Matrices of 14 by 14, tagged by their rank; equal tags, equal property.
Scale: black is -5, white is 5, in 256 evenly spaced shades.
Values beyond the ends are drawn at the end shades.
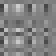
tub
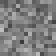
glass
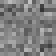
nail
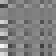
tub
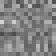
nail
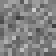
glass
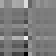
tub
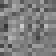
nail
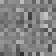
nail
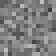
glass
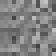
nail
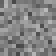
glass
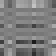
tub
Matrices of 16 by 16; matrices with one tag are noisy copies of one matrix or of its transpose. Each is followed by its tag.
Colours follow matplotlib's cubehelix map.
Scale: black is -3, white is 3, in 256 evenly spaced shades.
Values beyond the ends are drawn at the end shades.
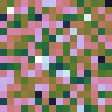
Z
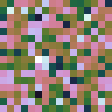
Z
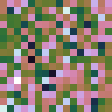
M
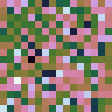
M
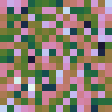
M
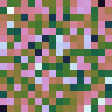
Z
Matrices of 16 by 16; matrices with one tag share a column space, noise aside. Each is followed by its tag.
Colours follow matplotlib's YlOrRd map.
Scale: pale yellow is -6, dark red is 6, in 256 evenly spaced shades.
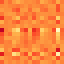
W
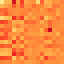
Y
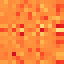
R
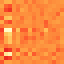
W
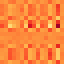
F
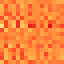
F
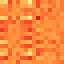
Y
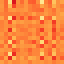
Y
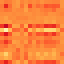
R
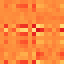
R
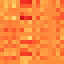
Y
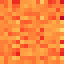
Y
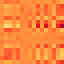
F
